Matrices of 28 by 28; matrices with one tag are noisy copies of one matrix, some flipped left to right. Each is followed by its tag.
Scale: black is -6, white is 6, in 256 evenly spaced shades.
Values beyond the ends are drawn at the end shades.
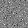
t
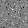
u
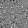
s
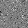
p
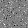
t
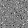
t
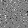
p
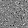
t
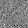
t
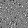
s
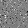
p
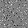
t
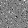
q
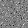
t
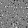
s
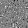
s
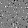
s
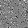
q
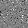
p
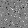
u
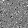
q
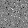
u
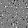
s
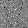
u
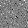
q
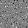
s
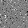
p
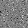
p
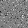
p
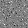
t
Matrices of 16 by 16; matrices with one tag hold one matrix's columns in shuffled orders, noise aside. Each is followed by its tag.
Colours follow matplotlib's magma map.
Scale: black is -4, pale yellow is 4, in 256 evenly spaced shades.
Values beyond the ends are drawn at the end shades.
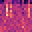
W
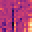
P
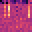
W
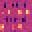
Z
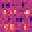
Z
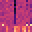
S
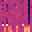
S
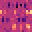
Z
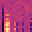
P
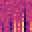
P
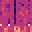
S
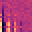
P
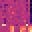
S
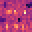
Z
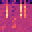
W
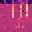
W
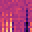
P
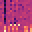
S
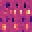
Z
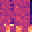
S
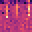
W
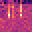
W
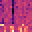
S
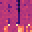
S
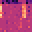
W
